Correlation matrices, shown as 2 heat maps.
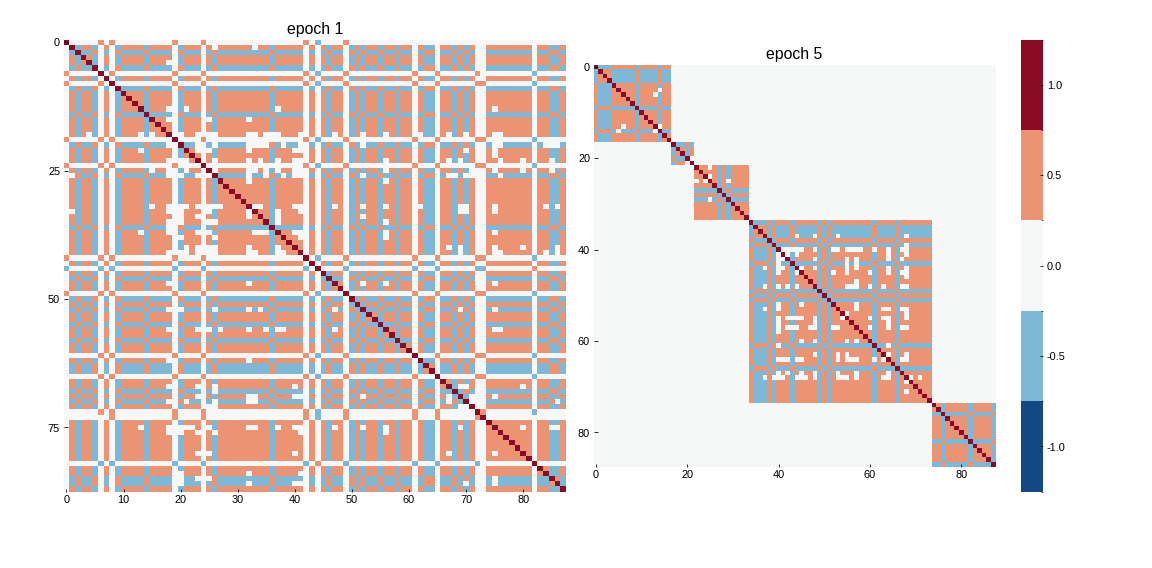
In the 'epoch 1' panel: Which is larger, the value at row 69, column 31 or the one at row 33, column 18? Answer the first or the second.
the first
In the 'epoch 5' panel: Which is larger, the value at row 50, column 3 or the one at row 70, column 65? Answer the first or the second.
the second
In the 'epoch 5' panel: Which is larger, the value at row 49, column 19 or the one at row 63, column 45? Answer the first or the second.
the second
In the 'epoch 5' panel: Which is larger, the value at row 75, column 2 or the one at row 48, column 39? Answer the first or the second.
the first
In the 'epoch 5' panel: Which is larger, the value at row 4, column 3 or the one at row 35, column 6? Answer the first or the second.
the second
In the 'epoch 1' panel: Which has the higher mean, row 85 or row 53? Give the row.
53
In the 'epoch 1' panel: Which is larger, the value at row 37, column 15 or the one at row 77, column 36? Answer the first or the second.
the first
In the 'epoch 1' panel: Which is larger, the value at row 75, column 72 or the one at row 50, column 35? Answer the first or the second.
the first
